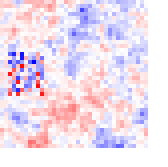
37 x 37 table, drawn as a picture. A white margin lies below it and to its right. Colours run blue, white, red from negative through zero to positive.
Histogram: heavy tails on both sides. Mirror symmetry: none. Roughest part: middle left. Odd patch: rougher, in the middle left.
